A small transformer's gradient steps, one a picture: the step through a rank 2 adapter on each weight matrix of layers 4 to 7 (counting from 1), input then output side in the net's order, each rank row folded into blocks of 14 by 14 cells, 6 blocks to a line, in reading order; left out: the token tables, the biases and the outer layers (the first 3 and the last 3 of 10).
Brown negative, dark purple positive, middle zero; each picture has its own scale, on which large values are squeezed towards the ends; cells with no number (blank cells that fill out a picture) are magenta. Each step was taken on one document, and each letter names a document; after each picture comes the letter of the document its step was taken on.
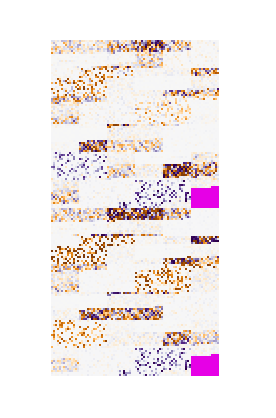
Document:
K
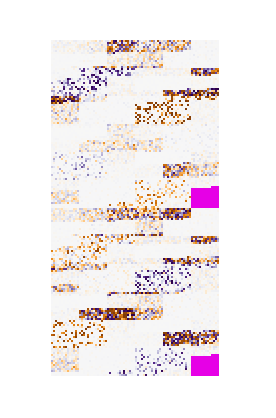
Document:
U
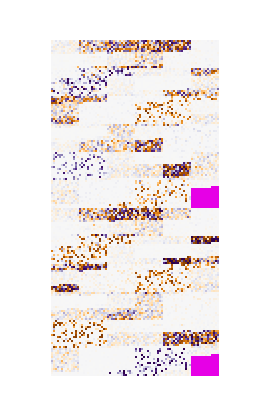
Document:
U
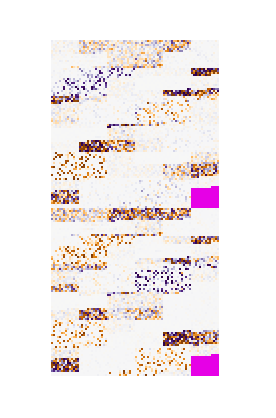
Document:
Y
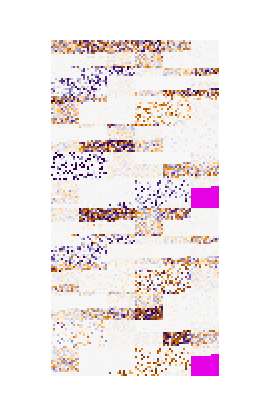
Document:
U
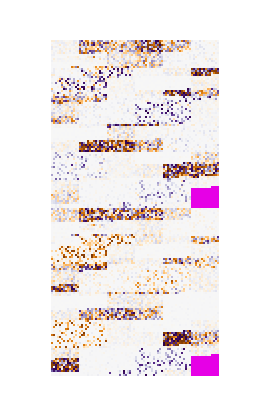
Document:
Y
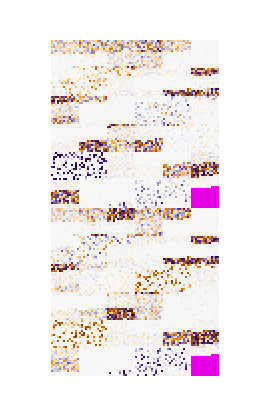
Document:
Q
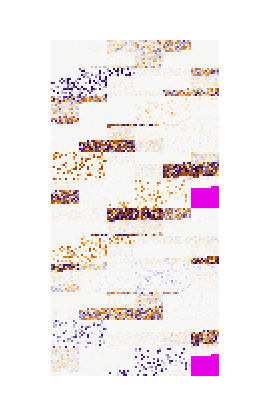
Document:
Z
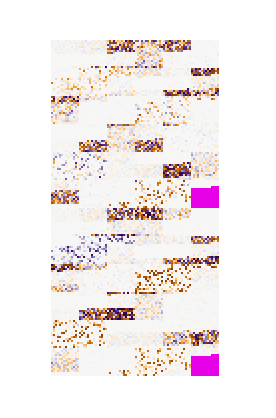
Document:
Z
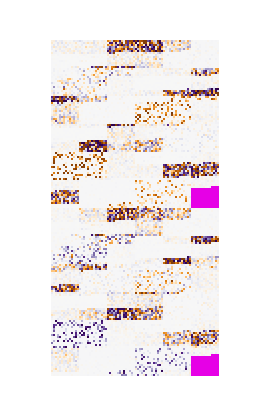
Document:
Q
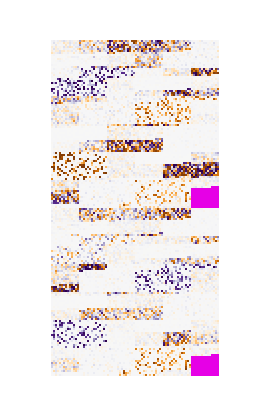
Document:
K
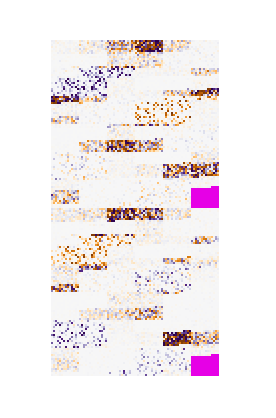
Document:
Y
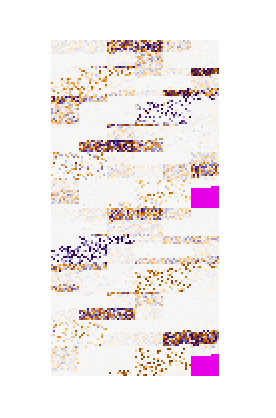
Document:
Z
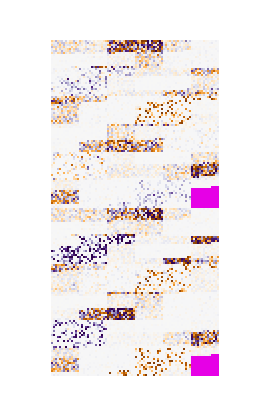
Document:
Z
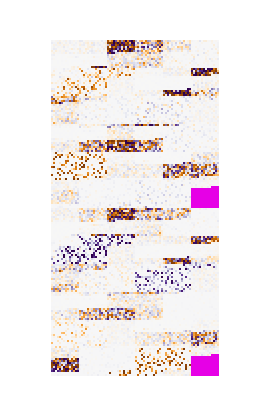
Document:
Y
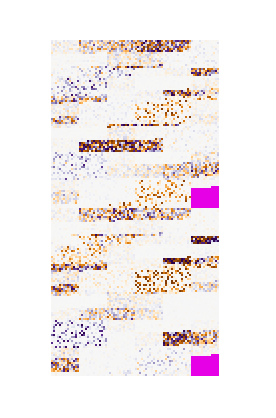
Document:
Y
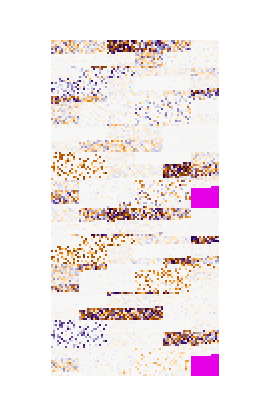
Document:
K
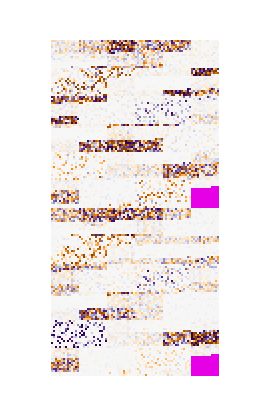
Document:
Y
